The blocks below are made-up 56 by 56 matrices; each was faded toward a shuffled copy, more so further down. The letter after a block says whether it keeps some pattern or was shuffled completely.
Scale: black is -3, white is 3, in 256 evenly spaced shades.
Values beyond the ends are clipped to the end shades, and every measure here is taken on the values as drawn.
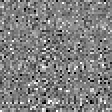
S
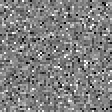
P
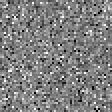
P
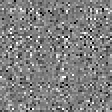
S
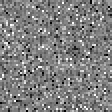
P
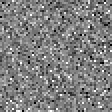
P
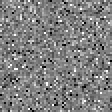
P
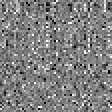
S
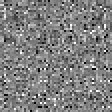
S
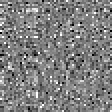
S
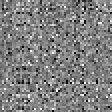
S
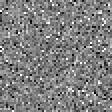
P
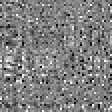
S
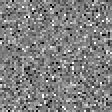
P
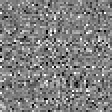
S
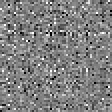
S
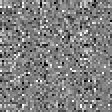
S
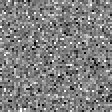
P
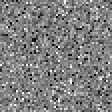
P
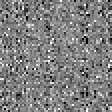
S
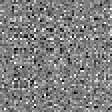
S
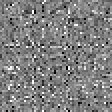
S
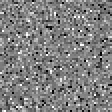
P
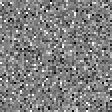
P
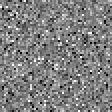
P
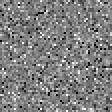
P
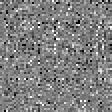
S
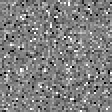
P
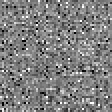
S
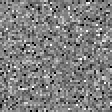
P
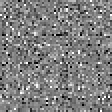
S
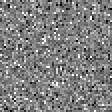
P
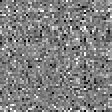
S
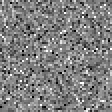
P
